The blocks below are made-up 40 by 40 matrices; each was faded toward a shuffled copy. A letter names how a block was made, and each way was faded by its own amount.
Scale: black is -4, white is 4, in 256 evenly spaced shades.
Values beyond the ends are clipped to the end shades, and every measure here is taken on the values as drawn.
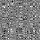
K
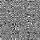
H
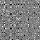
H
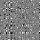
K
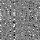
H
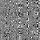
H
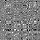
K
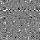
K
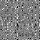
H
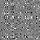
K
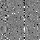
H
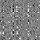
H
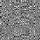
H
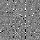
H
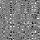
K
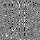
H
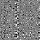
H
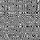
K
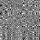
K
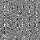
H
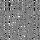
H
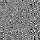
H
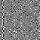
H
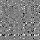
K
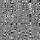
H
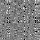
H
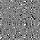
K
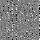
H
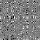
K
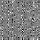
H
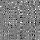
K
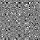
K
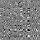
K
